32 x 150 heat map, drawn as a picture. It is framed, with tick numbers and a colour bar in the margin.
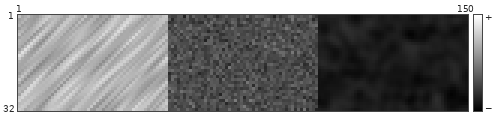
The table splits into one row of 3 panels. Panel 1,1: high, slanting up to the right. Panel 1,2: low, fine-grained. Panel 1,3: very low, blotchy, faint in contrast.
